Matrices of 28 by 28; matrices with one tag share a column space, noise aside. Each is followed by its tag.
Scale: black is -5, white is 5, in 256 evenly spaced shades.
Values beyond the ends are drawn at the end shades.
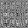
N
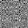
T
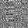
T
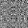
T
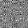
T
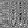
N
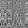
N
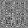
N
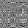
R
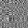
T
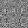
R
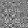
R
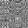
T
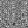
N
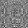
R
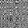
T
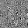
N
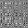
N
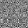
R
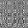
N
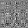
N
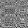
R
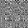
T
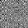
T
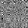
T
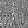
N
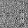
N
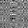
T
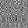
T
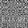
T
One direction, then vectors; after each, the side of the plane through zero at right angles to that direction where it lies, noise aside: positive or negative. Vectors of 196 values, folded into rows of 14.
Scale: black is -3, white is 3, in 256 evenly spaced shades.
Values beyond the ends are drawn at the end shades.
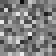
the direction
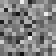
negative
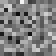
negative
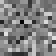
negative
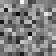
negative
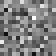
negative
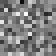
positive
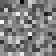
positive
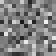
negative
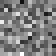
positive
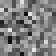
negative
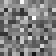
negative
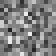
positive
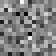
negative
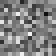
positive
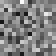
negative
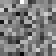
negative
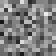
negative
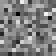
negative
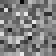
positive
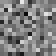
negative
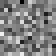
positive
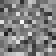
positive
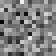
negative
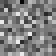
positive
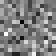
negative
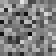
negative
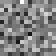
negative
